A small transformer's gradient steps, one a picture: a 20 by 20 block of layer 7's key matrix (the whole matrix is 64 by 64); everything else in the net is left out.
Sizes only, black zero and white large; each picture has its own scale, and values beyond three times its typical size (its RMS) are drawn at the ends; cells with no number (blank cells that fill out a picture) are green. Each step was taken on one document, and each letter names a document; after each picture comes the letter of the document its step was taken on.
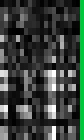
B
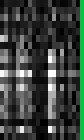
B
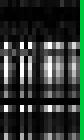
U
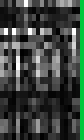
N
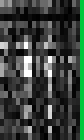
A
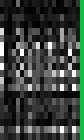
B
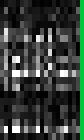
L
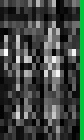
A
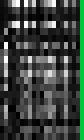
A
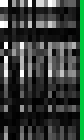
U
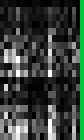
L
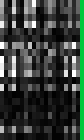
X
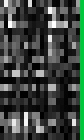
L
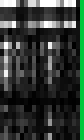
U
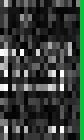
B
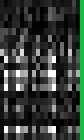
B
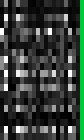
B
